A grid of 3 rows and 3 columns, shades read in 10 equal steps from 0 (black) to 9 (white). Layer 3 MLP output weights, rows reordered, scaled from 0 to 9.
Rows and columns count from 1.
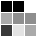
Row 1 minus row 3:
-2 -8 3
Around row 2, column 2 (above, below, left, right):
0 8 6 5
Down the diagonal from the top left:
0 5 6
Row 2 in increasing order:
5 5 6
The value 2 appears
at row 3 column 1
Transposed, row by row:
0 6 2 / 0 5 8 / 9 5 6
